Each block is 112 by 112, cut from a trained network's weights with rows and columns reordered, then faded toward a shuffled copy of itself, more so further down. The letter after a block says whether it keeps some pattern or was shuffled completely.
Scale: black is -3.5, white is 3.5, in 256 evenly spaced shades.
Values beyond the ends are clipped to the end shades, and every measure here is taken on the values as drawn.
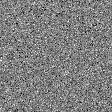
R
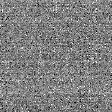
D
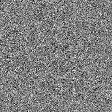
D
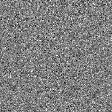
D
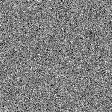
R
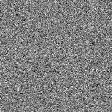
D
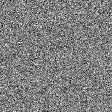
D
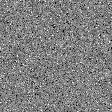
R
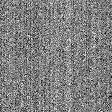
D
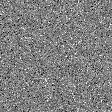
R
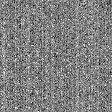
D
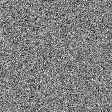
R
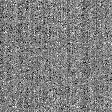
D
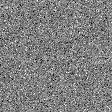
R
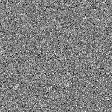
D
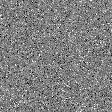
R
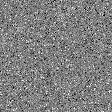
R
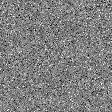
R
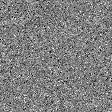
R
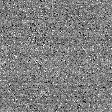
D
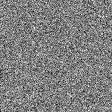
R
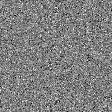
D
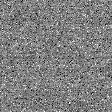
D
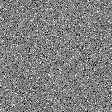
R
